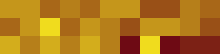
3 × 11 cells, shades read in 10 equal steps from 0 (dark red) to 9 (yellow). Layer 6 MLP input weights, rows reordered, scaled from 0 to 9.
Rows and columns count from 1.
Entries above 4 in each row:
6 7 7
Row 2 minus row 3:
-3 1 2 -1 -1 0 3 -3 6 4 2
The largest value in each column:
7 6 9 5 7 6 6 9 6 5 4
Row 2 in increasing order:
3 3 4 4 5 5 6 6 6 6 9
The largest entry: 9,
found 2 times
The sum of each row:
52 57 47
